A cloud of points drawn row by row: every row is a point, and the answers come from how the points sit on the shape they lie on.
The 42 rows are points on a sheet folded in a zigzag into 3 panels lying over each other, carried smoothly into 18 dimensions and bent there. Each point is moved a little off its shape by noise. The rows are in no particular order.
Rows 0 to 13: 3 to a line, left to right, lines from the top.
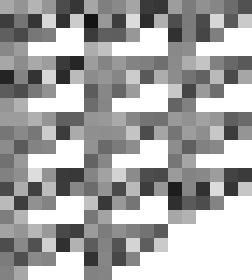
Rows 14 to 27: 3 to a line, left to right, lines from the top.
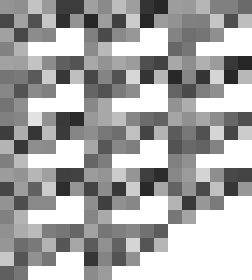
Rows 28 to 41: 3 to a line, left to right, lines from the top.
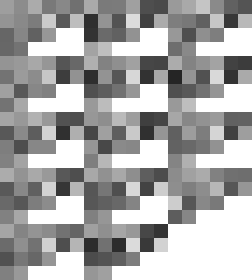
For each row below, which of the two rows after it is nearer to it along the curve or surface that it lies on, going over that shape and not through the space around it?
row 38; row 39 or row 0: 0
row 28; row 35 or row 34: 34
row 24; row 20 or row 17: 20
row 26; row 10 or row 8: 10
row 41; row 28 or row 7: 28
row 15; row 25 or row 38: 25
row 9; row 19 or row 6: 19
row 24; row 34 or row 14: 34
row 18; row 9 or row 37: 37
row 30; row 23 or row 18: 18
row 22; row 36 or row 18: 18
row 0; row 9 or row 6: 6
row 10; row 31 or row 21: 21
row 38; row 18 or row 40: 40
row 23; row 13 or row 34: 34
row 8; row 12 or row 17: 12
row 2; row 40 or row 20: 40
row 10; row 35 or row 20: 20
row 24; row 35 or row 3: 3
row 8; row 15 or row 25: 15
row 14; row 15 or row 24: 15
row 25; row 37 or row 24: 24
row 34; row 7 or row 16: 7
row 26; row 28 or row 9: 28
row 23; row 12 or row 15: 15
